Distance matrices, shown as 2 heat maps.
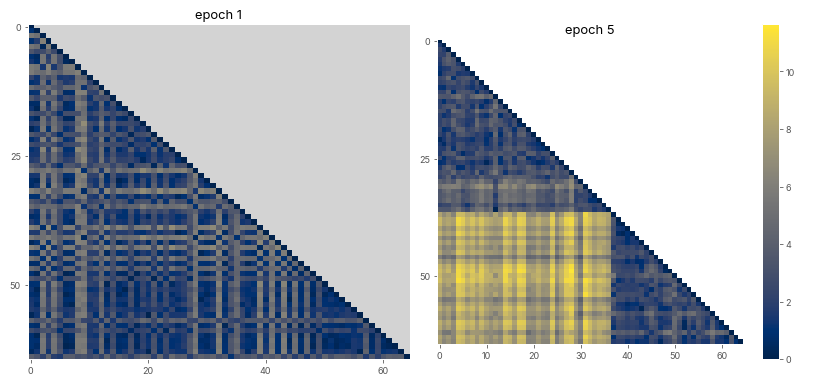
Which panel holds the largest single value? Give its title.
epoch 5
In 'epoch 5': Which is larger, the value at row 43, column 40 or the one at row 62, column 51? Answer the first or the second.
the second
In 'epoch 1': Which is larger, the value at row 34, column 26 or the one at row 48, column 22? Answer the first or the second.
the first
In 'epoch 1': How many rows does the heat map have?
65
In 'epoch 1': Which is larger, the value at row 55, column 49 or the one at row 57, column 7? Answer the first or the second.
the second
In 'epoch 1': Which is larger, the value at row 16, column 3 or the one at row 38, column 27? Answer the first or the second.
the second
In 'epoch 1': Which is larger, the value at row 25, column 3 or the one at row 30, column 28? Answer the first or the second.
the second
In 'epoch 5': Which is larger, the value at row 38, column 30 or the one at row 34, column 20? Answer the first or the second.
the first
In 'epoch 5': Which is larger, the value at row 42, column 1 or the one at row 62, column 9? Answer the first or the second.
the second
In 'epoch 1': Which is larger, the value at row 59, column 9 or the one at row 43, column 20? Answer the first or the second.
the second
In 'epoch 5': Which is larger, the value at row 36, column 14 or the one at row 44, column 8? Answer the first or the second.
the second
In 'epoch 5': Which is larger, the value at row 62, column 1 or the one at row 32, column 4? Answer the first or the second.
the first
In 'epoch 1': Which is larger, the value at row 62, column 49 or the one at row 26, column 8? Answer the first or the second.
the second
